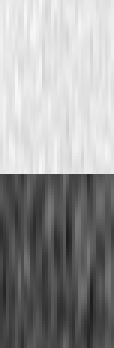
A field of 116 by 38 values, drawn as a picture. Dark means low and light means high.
It is made of 2 by 1 panels. Panel 1,1: very high, streaked downward, faint in contrast. Panel 2,1: low, streaked downward.
